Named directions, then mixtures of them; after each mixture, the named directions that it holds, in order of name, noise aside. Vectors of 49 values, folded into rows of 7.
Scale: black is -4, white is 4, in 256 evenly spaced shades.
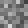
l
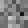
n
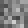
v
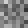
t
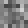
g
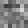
g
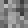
g, n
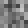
g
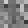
g, t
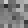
g, t, v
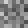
t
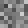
l, n, t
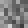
l, t, v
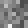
g, l, t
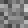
t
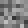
g, l, v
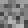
g, n, v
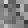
g, t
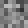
g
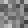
t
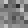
g, t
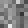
l, n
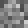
g, n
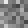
g, l, t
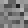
g, n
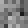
g, n
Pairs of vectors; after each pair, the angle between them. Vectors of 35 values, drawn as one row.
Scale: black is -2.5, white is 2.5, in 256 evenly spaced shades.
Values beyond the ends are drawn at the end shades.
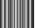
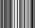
partly aligned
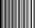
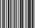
partly opposed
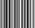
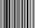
nearly parallel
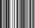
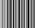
partly opposed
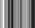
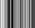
nearly parallel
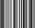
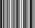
partly aligned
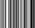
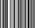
orthogonal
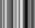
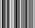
orthogonal
